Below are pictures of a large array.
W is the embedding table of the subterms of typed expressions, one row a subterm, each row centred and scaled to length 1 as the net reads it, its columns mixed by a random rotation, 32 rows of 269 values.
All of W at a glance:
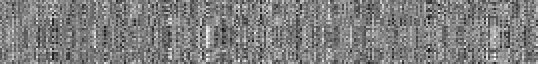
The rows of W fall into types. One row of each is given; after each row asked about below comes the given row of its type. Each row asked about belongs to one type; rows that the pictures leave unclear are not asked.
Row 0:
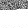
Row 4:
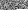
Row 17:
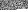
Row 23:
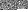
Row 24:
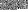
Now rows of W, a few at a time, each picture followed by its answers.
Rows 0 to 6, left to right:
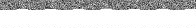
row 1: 0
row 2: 4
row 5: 0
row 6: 4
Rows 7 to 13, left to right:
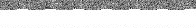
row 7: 0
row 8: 0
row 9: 24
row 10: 23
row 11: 24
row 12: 23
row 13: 17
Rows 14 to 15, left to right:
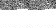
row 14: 4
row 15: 17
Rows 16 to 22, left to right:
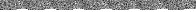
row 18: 23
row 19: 17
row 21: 17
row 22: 17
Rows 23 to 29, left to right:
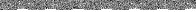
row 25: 0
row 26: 24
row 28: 24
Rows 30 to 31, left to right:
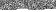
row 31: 4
